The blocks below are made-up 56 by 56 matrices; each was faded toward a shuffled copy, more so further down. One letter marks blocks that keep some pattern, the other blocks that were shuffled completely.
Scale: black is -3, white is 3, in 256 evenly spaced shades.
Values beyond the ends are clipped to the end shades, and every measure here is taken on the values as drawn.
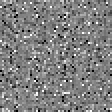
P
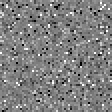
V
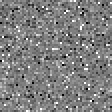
V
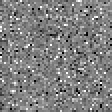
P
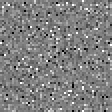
V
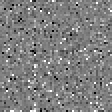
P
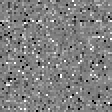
P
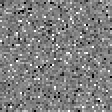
V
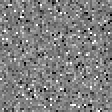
V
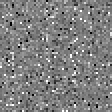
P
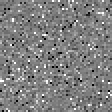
V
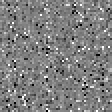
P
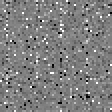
P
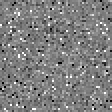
V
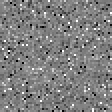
V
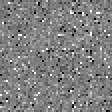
P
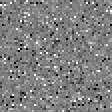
V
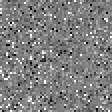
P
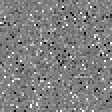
V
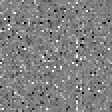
P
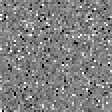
V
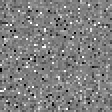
V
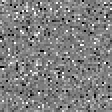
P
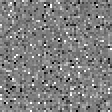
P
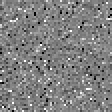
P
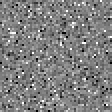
V
